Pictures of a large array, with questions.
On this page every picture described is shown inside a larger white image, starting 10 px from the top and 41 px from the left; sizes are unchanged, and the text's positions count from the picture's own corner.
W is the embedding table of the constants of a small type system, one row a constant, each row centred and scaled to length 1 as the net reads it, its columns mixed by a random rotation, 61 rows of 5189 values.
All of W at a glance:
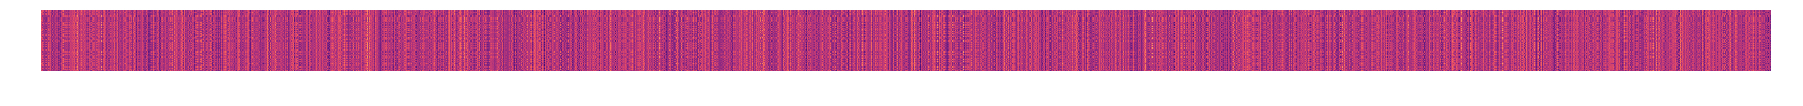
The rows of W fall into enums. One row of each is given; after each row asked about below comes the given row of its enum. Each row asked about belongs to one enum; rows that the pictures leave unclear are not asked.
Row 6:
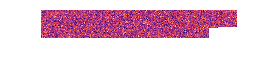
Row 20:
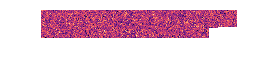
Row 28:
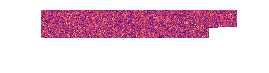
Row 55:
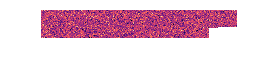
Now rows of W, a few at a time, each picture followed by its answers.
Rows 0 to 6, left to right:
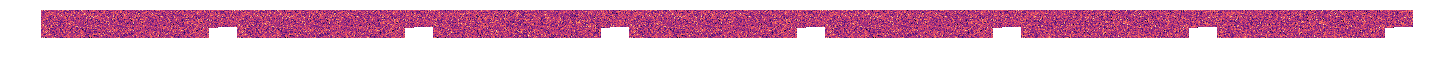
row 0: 55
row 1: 55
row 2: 20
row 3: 55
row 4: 55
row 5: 6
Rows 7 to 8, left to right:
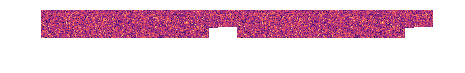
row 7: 28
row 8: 28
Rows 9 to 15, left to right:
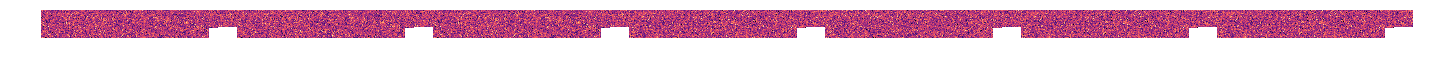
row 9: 28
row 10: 20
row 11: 28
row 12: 6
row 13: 55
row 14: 6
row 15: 6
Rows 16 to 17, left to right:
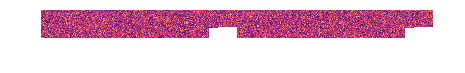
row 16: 28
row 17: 6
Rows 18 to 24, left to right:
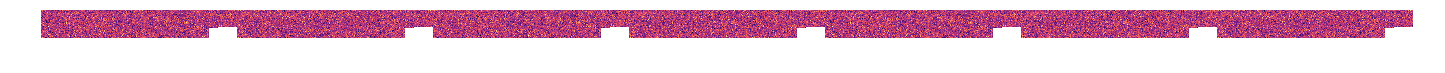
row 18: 28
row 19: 55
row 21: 6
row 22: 28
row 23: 6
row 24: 55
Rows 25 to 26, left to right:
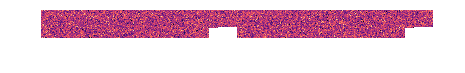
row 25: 55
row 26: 6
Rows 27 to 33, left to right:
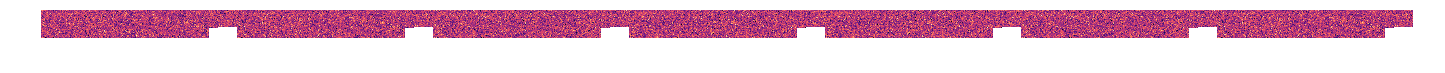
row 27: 20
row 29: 55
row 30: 6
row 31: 6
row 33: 28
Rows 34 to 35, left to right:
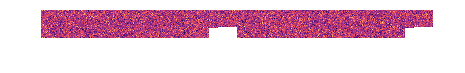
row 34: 55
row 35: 28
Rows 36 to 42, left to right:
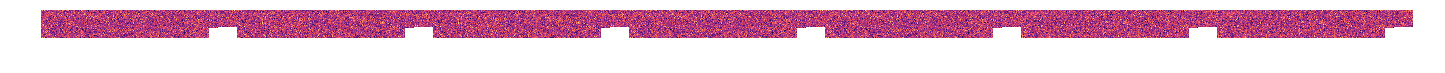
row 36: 55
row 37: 28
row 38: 28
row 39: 55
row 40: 55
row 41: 6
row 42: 6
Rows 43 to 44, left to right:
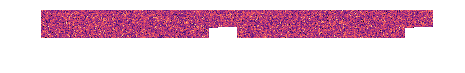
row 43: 28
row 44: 6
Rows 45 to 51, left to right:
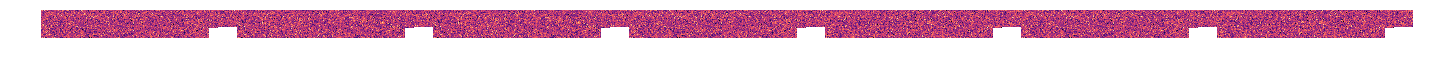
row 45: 55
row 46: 28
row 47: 28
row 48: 55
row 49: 6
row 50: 55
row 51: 6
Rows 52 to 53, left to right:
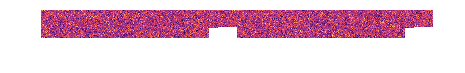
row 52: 55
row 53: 20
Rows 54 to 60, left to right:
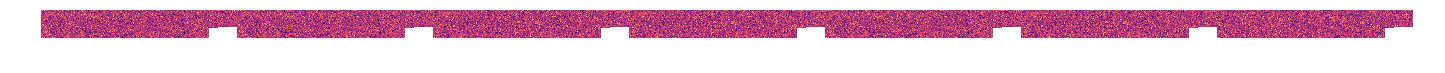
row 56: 6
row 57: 6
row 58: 55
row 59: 6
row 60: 28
